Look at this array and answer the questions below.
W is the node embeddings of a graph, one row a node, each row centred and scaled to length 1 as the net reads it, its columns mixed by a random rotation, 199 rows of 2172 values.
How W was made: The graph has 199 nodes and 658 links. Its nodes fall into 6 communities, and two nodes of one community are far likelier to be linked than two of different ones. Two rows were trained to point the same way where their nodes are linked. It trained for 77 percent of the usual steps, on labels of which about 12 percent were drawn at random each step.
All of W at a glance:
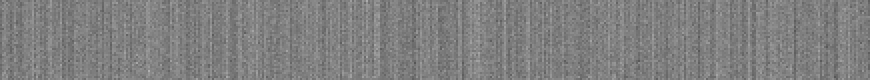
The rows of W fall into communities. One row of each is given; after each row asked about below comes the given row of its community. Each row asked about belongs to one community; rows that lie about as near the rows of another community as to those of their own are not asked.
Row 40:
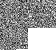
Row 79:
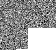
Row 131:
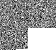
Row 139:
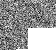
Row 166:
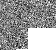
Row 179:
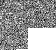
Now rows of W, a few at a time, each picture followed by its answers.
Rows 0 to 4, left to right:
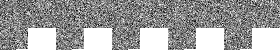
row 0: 40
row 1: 79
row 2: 166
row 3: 139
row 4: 166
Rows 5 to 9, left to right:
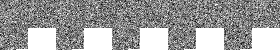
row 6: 131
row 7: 179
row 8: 166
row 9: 131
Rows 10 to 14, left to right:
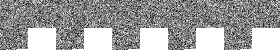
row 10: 139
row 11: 79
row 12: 131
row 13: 139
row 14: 79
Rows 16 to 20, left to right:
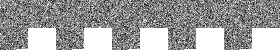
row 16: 139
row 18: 166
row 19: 139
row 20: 131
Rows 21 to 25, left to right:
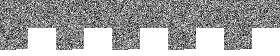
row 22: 40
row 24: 40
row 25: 179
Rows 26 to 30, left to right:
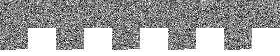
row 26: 166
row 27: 139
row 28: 166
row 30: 79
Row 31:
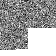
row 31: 179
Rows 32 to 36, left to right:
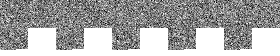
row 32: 179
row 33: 40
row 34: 79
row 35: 139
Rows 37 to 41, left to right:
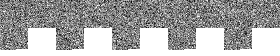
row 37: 131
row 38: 139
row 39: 79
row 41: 166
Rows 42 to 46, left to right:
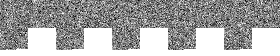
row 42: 139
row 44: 179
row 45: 79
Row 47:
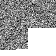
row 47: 166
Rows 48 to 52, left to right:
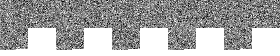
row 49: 40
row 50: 131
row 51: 179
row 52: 179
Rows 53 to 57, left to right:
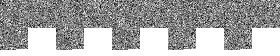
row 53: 40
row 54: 40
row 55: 40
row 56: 131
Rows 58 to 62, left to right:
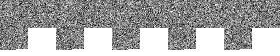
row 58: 166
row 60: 179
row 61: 166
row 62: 40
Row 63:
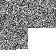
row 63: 79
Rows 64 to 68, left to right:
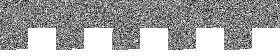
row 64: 166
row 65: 40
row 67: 179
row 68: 131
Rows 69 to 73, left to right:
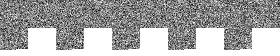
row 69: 139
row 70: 179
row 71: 131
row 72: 40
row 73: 166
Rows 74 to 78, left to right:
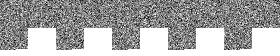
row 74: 139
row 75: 179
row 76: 179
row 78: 40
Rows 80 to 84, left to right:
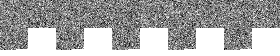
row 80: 40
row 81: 79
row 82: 40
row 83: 40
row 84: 166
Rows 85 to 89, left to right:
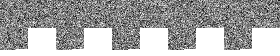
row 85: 179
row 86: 131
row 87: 40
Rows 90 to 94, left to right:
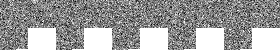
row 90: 139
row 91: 79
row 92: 79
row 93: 79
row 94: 40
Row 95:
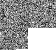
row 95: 139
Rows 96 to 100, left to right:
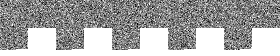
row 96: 131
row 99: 40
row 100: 166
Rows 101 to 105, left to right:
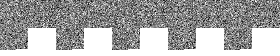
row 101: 131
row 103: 40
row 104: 131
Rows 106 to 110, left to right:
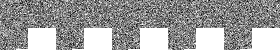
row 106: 40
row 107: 40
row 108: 179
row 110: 131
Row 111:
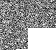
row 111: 131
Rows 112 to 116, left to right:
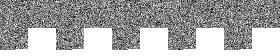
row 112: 79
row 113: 79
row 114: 139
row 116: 179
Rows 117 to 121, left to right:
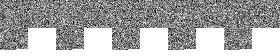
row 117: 79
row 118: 40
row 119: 179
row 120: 139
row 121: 131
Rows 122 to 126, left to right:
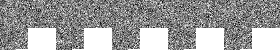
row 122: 179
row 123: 79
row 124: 179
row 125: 131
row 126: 166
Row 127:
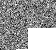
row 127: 166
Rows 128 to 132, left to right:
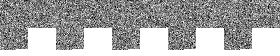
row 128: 179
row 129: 179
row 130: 139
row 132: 40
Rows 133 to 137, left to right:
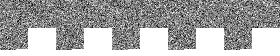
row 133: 166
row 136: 40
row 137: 139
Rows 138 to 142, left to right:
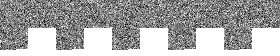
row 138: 79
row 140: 166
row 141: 166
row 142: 131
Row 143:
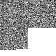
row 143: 166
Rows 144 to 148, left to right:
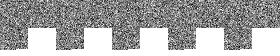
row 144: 79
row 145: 179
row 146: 131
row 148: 79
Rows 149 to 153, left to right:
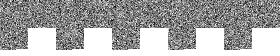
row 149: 166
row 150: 40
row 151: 79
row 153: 166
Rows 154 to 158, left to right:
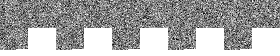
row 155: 40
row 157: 79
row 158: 40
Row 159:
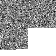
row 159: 79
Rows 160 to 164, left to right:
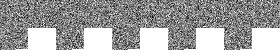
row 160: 79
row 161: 166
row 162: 131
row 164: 166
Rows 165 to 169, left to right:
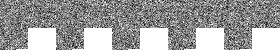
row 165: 166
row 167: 40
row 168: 131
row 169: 79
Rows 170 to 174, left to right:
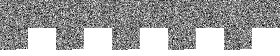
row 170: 79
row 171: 166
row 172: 139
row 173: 79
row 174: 40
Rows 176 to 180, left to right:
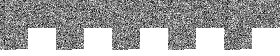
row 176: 79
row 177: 179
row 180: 139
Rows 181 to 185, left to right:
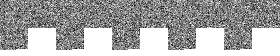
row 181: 79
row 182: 179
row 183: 139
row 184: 40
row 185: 40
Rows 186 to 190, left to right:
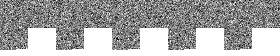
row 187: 79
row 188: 79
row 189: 166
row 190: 131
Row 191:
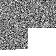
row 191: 131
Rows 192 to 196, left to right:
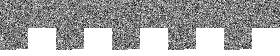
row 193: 166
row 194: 40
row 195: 79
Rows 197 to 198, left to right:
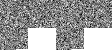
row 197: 79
